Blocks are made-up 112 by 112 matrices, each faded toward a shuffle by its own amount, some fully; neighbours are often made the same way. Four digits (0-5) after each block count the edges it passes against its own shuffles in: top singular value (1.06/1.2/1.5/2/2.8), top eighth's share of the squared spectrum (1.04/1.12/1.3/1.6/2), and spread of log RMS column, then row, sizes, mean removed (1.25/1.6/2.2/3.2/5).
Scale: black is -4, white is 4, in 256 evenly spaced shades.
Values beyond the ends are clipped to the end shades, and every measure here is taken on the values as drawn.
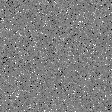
0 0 0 0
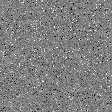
2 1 0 0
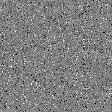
3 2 2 0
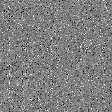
3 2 1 0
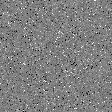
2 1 0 0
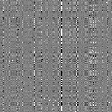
5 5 4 2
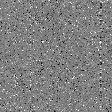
3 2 1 0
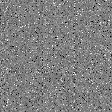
3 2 1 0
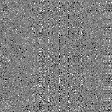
4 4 3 2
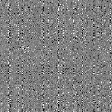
5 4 3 2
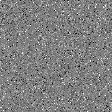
3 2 1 0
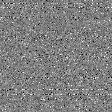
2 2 0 3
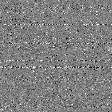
2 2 0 3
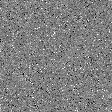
0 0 0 0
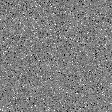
0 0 0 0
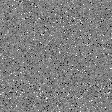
1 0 0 1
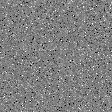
0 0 0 0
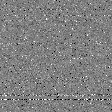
3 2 0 2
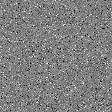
0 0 0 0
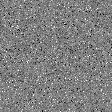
0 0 0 1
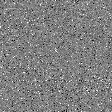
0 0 0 1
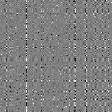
5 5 3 3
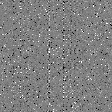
4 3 2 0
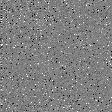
3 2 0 1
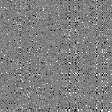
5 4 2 2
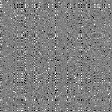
5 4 3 3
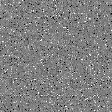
3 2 1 1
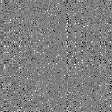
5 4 3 2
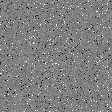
2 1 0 0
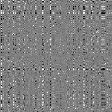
5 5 4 3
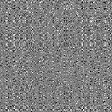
5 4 3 3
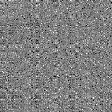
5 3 2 2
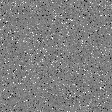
0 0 0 0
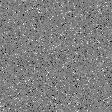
0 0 0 0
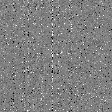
3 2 2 1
